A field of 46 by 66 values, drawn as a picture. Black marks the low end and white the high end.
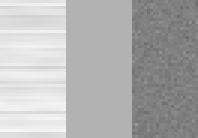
It is made of 1 by 3 panels. Panel 1,1: very high, streaked across, faint in contrast. Panel 1,2: high, flat. Panel 1,3: middling, fine-grained, faint in contrast.
